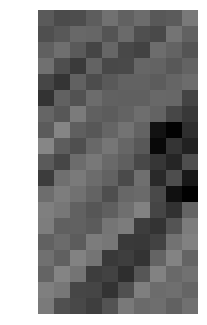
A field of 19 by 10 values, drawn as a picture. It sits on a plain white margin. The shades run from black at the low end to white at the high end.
Ninth with the lowest average: middle right. Grain: diagonal, up to the right. Roughest part: middle right. Odd patch: lower, in the middle right.
